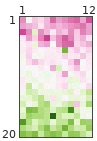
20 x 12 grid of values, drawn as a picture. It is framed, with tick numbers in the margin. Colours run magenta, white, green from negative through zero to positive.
Values rise toward the bottom. No regular stripes run through it. No row or column stands out.
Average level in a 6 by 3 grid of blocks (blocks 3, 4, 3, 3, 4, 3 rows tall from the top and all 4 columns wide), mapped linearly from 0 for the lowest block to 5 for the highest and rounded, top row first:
1 1 0
2 1 1
2 2 2
3 3 3
4 4 4
5 5 5
